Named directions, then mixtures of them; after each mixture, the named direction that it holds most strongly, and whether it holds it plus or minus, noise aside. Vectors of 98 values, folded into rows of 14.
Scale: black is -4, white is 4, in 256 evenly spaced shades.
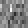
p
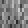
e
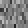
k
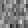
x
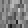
e, plus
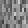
x, minus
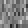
x, plus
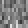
x, minus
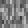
k, minus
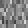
k, minus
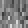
e, minus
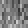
e, minus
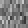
k, plus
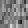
x, minus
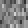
x, minus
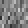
e, plus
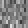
x, minus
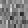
p, plus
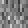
e, minus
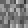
x, minus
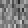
e, minus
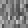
e, minus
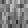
e, plus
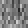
e, minus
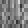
e, plus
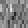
p, plus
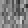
e, minus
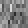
p, plus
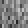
e, plus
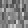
e, minus
